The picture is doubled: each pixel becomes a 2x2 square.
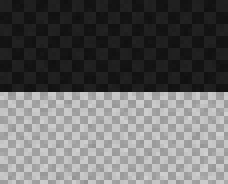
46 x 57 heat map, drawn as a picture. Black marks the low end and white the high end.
The table splits into 2 rows of 1 panel. Panel 1,1: very low, checkered, faint in contrast. Panel 2,1: high, checkered.
